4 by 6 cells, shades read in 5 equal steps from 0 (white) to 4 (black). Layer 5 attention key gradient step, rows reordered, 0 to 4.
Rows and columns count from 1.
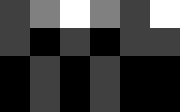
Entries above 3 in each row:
0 2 4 4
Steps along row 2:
up down up down same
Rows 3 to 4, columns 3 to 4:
4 3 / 4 3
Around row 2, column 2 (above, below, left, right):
2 3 3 3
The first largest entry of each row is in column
1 2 1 1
